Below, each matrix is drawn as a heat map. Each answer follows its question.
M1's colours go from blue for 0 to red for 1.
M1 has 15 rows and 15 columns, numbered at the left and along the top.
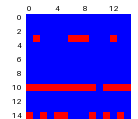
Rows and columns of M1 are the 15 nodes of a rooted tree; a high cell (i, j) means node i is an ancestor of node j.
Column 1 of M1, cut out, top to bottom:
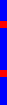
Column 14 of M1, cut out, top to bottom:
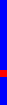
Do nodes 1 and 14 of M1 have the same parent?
no
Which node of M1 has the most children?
14
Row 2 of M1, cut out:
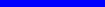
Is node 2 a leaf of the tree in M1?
yes
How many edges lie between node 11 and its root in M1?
2
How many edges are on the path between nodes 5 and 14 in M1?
1
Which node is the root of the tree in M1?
10
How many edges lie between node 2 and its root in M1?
2
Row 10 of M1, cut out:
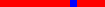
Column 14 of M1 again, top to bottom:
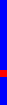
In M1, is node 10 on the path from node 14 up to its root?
yes
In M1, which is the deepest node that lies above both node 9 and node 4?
14
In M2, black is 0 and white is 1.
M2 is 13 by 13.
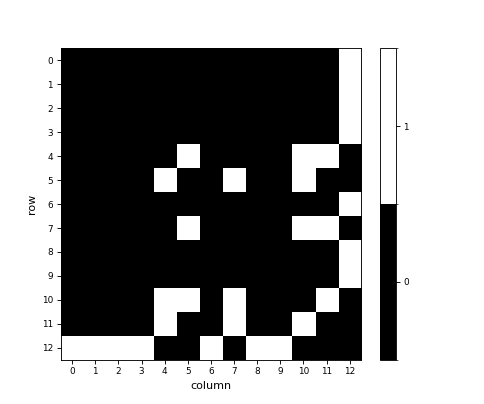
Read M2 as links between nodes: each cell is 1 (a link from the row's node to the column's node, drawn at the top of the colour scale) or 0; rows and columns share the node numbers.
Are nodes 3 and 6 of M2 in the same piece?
yes
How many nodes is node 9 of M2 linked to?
1
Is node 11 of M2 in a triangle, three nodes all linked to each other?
yes
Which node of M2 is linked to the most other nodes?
node 12
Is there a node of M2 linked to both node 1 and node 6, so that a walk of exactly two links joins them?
yes
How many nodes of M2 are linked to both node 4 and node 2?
0
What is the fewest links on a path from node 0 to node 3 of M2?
2
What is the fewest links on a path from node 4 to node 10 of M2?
1
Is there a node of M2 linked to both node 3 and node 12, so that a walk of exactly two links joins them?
no
